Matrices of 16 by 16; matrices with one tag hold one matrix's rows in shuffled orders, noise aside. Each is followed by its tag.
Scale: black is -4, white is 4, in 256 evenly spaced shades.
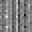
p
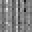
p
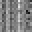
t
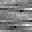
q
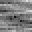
q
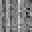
t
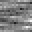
q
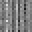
p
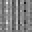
p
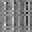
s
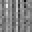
p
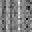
t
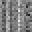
t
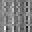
s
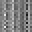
s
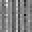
p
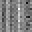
t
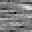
q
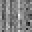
t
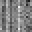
t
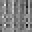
s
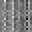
s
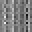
s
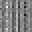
p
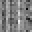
t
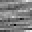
q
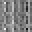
s
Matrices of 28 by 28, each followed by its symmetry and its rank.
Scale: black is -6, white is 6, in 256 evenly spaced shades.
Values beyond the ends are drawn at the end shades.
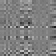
neither, rank two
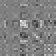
symmetric, rank three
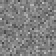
antisymmetric, full rank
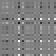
symmetric, rank one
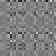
neither, rank two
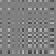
symmetric, rank one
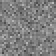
antisymmetric, full rank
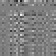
neither, rank two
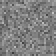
antisymmetric, full rank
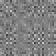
symmetric, rank three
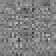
neither, rank five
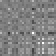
symmetric, rank three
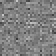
neither, rank five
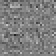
neither, rank five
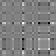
symmetric, rank one
